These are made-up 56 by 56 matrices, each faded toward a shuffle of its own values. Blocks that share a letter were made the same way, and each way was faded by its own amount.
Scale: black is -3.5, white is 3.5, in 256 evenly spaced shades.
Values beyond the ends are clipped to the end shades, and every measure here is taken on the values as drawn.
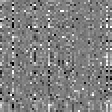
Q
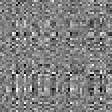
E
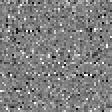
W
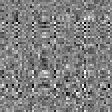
E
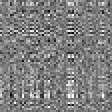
E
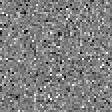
W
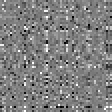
Q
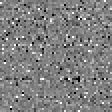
W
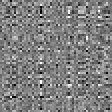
E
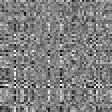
E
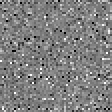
W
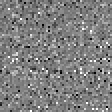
W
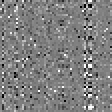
Q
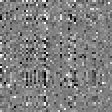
Q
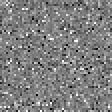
W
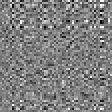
E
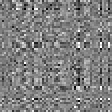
E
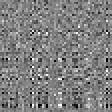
E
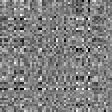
E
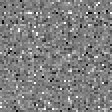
W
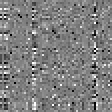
Q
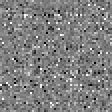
W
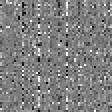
Q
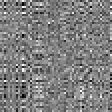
E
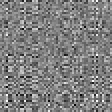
E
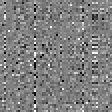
Q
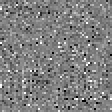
W
